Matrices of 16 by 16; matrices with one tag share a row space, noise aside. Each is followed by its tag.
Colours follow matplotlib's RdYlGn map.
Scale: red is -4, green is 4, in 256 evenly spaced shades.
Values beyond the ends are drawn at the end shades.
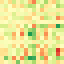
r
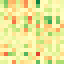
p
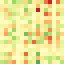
p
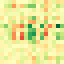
r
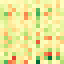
p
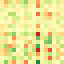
p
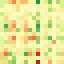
p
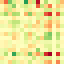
p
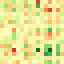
p
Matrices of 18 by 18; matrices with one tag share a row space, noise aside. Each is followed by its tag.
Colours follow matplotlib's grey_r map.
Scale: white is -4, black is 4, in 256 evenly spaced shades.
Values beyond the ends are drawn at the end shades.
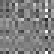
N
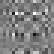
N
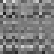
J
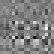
N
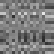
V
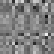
N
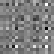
N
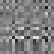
N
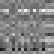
V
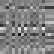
V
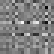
N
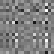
N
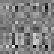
N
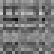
J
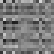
J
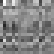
J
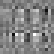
N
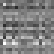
J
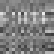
V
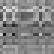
J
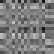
V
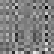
N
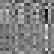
N
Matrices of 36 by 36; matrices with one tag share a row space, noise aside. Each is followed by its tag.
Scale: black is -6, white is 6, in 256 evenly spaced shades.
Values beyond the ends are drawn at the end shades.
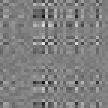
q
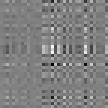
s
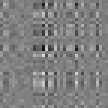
q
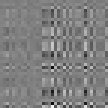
s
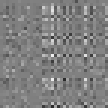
s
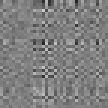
q
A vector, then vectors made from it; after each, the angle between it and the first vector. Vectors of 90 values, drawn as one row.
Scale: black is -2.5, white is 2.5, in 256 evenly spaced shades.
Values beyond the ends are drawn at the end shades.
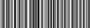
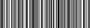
partly aligned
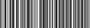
nearly opposite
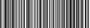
partly opposed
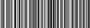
nearly parallel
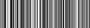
partly opposed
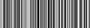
partly aligned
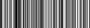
orthogonal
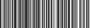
partly aligned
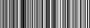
orthogonal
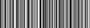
nearly opposite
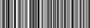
nearly parallel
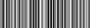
nearly parallel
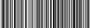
partly aligned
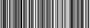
orthogonal
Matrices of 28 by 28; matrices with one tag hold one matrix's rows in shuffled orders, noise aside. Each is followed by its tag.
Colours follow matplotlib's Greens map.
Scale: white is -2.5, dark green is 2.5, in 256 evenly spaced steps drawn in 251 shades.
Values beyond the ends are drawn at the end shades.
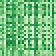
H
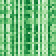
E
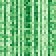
E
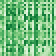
H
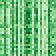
E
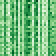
E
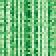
E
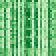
E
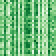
E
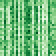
E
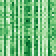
E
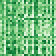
H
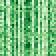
E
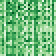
H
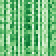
E
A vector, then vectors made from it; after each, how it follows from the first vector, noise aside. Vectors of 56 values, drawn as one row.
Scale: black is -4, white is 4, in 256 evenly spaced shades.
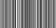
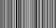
negated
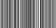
reversed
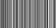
wrapped around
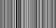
negated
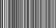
wrapped around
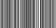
reversed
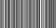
wrapped around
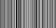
negated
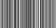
reversed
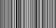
negated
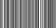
wrapped around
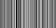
negated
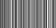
wrapped around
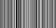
negated
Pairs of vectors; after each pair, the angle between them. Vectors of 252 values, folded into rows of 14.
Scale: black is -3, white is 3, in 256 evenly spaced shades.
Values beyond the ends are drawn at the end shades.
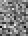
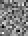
orthogonal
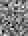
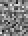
nearly parallel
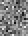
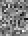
partly aligned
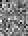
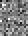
nearly parallel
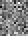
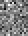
partly aligned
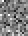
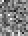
nearly parallel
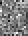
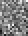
partly aligned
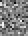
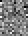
partly aligned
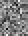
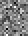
nearly parallel
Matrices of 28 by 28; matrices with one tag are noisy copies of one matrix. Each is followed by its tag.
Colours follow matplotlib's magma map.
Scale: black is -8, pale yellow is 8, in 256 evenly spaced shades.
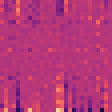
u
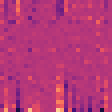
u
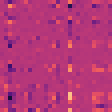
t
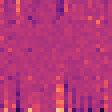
u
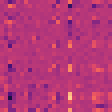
t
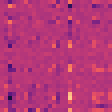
t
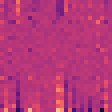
u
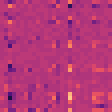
t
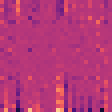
u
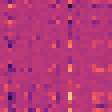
t
